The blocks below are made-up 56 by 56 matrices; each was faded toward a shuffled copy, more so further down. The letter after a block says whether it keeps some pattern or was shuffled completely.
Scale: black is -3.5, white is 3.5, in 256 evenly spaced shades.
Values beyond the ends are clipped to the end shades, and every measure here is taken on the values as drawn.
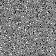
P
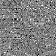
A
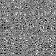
A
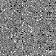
A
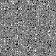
A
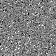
P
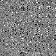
A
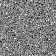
P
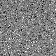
P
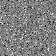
P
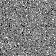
P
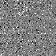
A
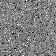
P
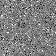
P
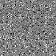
A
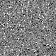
P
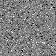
P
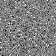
A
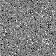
P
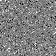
P
